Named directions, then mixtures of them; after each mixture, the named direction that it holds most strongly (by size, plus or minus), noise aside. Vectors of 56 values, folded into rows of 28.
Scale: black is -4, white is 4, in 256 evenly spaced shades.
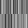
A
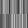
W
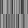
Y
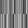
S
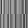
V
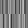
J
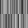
Y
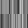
W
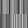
W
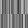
V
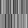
A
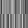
V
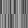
S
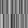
J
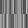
S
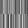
J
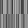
Y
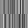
J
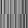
V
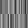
J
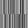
J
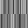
S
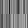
W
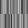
A
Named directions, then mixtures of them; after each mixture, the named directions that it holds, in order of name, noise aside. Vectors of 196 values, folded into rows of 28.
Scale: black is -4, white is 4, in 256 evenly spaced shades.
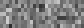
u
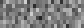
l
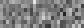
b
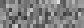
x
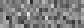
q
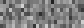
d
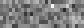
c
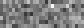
c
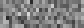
q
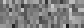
c, d, l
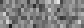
l, u, x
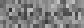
c, x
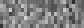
c, d, x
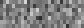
l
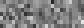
c, d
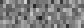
l
